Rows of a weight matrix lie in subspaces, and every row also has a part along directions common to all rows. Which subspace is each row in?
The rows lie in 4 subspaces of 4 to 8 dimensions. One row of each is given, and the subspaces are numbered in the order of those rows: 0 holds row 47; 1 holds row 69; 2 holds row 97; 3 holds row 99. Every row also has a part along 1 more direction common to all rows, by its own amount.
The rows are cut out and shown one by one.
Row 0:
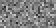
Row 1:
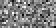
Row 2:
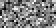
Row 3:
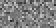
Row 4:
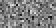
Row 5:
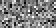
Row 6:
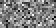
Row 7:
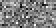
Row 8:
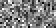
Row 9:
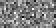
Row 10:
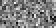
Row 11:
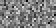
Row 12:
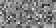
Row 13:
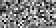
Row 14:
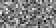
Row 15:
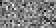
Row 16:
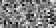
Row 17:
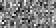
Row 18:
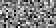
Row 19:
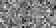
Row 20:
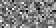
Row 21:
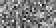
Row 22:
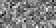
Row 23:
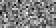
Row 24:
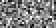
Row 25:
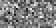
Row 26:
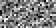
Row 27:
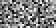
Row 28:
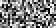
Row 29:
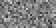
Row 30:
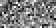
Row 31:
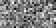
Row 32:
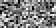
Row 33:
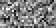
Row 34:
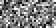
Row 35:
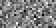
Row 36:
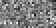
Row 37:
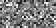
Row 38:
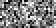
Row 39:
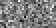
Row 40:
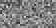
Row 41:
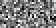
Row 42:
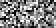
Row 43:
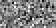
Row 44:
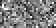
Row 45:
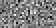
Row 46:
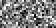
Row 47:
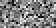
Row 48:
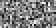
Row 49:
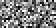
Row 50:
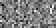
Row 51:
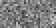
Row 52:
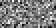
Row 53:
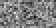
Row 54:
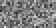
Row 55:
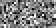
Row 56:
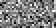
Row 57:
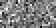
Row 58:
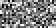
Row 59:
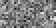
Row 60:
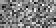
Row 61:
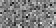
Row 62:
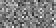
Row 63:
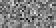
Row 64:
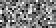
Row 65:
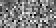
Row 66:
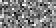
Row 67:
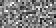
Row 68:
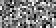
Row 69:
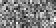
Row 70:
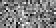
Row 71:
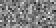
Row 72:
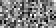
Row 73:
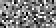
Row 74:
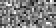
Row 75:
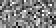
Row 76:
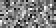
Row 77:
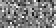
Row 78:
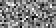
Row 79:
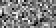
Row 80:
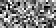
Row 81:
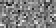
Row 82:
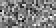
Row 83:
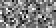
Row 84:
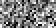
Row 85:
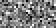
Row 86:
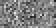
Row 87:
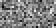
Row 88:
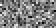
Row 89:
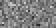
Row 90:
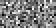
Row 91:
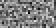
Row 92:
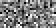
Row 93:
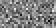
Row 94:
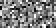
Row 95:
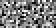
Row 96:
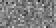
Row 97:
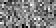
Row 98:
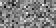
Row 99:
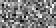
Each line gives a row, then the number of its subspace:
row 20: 3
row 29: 3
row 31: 1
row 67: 1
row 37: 2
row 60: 3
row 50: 3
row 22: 3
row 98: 0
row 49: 2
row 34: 2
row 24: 2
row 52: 3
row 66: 0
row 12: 3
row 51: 1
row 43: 2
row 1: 0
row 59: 1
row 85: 2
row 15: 0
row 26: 2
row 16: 1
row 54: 0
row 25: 2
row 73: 2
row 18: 1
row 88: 3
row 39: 3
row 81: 2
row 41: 1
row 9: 2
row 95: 2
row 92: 1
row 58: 3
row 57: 3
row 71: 3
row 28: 3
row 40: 3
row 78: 0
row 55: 2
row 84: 1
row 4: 0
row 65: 1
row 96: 2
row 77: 2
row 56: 3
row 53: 2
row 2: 2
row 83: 3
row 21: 1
